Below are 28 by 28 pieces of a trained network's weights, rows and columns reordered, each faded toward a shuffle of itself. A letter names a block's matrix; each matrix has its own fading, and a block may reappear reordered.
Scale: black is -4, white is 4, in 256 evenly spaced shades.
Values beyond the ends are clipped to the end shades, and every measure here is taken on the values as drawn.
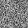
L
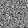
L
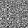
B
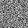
L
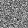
L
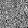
B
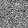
L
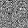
B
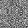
B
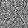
B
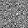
B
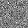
L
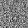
B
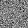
L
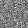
B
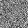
B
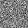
L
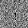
B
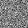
L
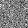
L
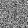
L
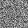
L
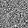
L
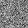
L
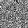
B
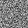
L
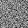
L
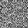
B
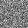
L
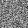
L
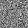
L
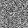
B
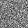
L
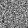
L
